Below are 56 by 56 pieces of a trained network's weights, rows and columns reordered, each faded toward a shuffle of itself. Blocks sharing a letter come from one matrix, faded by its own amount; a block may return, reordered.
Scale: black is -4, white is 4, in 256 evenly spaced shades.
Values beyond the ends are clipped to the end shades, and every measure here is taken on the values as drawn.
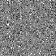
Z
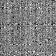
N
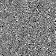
Z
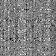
N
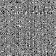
N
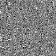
Z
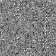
Z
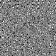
Z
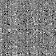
N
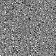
Z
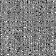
N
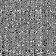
N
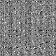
N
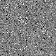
Z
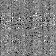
N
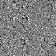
Z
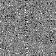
Z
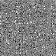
Z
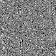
Z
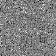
Z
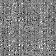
N
